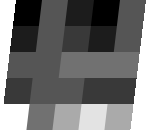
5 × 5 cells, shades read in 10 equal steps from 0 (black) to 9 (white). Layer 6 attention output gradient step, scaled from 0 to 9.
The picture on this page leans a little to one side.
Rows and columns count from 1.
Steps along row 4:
up same down same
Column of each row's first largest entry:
2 2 3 2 1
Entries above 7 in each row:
0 0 0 0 2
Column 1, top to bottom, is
0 1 3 2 9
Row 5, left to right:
9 4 6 8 6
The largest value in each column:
9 4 6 8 6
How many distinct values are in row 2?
3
